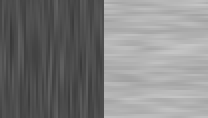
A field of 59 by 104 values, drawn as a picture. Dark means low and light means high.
The table splits into one row of 2 panels. Panel 1,1: low, streaked downward, faint in contrast. Panel 1,2: high, streaked across, faint in contrast.
